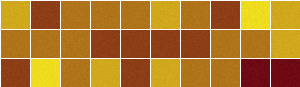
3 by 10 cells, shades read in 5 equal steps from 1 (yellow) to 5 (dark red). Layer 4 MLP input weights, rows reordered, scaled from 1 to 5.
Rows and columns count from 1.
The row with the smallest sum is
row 1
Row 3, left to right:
4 1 3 2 4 2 3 3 5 5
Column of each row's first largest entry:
2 4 9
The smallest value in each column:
2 1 3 2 3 2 3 3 1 2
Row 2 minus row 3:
-1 2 0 2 0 2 1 0 -2 -3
